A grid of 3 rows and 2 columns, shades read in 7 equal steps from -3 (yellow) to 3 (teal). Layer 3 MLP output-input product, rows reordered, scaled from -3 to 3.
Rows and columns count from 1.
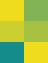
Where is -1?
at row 2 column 2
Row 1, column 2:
0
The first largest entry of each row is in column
2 2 1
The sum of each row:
-3 -3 0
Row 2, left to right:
-2 -1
